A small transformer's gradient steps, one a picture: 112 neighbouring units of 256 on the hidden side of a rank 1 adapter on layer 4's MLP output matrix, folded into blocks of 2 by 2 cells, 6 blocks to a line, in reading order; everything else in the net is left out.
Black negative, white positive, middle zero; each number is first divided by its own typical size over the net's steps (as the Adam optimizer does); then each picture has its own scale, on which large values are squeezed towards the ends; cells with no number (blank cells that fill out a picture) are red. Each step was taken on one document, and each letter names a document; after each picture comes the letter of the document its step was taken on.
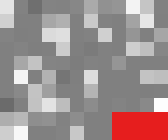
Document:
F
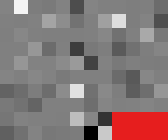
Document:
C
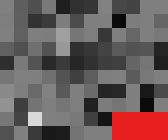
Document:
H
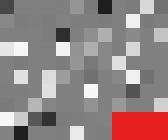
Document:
F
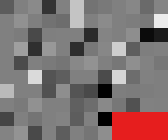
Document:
C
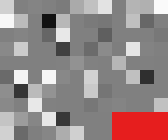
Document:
F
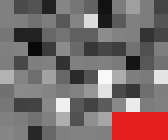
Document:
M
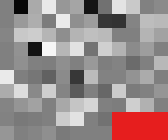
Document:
M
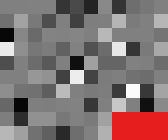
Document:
H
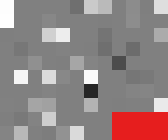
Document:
F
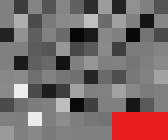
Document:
M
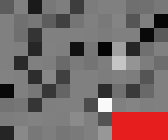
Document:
C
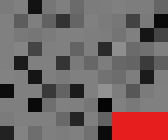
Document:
C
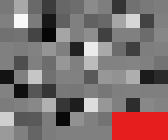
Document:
M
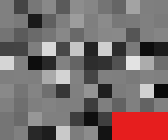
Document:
H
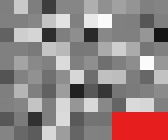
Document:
M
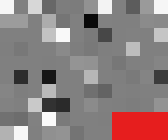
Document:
F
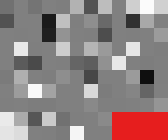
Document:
F
